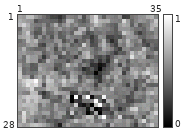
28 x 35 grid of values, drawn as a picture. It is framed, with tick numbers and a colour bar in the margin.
In the bottom middle lies a patch that is rougher than the rest. The bottom middle is the roughest part. No single row or column stands out from its neighbours.
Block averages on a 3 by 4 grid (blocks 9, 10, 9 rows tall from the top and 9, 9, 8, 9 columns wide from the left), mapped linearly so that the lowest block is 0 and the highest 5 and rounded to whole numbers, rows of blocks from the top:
3223 | 5203 | 5123
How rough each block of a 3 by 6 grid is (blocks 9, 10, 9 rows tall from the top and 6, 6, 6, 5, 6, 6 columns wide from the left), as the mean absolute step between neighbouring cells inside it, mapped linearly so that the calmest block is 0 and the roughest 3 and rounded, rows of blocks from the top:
0 0 0 0 0 0
0 0 0 0 0 0
0 0 2 3 0 0
